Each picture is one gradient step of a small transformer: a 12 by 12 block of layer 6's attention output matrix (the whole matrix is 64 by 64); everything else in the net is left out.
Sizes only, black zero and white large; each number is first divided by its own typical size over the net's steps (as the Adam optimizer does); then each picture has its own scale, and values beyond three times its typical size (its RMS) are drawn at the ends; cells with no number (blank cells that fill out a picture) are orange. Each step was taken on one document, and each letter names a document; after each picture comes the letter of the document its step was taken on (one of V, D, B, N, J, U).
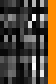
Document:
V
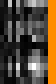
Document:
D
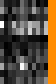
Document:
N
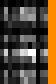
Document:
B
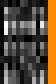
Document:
B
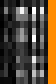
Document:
V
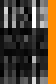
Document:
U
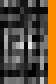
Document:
B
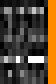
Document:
V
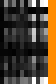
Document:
U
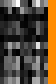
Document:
N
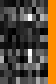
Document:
V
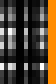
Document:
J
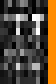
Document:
D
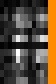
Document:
D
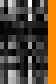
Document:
N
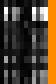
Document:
U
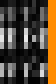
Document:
J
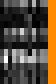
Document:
B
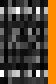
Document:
N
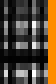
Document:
B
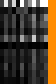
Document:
U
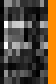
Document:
B
